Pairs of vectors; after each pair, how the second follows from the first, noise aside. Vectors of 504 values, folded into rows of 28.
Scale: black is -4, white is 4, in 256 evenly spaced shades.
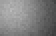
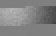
partly zeroed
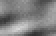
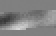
partly zeroed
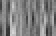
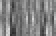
negated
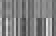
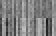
negated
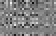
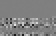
partly zeroed
